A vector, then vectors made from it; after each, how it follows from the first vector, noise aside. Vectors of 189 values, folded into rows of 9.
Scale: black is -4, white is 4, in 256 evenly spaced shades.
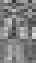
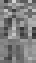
negated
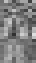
copied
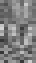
reversed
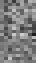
sign-scrambled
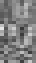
reversed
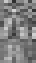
copied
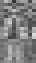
copied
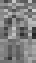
negated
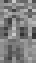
negated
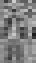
negated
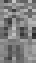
negated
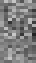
sign-scrambled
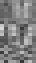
reversed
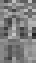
negated
